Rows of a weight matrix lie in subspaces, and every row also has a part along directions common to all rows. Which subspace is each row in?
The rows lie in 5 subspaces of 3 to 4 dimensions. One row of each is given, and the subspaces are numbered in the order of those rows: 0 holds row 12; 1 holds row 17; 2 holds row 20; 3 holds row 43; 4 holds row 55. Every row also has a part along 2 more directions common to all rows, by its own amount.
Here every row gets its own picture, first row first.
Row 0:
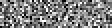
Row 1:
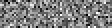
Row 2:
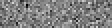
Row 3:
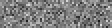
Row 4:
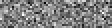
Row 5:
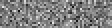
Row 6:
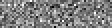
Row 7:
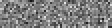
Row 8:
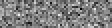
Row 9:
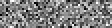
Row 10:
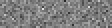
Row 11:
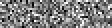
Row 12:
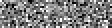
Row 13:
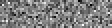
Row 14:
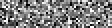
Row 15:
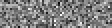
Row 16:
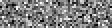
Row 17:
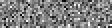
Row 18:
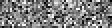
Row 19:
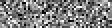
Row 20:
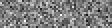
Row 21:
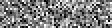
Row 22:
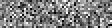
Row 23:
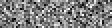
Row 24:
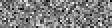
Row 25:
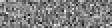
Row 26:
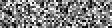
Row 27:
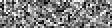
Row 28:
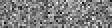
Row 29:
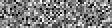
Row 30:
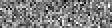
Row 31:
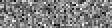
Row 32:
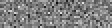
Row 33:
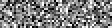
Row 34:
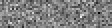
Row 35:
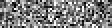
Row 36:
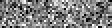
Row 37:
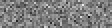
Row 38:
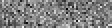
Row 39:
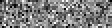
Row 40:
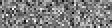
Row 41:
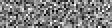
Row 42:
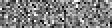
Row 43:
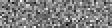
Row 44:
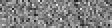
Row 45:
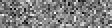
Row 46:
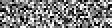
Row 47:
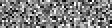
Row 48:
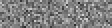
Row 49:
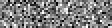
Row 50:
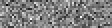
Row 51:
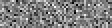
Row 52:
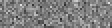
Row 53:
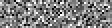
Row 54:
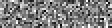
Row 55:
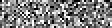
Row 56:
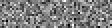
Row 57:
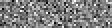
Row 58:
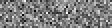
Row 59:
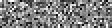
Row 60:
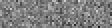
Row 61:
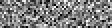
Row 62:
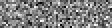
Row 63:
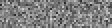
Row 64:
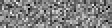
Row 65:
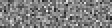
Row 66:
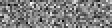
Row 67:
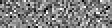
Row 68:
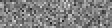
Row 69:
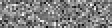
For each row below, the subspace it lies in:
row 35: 1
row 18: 1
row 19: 3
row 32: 1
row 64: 2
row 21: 2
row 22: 3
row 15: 2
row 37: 3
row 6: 4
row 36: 1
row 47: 1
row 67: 2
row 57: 4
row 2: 3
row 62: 0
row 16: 0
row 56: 1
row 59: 0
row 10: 1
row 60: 3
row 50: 0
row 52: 4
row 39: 1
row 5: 3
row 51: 4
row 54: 0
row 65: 1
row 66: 4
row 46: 4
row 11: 4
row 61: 2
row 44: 4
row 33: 3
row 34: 0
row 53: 2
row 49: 3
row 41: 2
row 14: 3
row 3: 2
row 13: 0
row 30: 3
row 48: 4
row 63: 0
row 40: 2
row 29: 2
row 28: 1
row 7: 0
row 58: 2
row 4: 0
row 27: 4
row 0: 1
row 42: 4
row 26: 3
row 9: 0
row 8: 0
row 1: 2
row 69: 0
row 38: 3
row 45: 3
